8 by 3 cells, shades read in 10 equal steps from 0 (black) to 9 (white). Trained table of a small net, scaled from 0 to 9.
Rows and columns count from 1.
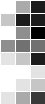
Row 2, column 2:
1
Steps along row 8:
down down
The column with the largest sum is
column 1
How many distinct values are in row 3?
3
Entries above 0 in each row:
3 3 2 3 3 3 3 3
